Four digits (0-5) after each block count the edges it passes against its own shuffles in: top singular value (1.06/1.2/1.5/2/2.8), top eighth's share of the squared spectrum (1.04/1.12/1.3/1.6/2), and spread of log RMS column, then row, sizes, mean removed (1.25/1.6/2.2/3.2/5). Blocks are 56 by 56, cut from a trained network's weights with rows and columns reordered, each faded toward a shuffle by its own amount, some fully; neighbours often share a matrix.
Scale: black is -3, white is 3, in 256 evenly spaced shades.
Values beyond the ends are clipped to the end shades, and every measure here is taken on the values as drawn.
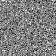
3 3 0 1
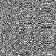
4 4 1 2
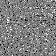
2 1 0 1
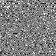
3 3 0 2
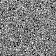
0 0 0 0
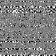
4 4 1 3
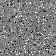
0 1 0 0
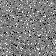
2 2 0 1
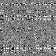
4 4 0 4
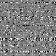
3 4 0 3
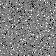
0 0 0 0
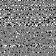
3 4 0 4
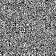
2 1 0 0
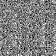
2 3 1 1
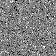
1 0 0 0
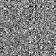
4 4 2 2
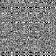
4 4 2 3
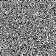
1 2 0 0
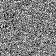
0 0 0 0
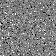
2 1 0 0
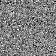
2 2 0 1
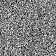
0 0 0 0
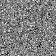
1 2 1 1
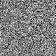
1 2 0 1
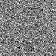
2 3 1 1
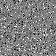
1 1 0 0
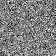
0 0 0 0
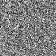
2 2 0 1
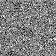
1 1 0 0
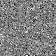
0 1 0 0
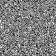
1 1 0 0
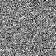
2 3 0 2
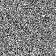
1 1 0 0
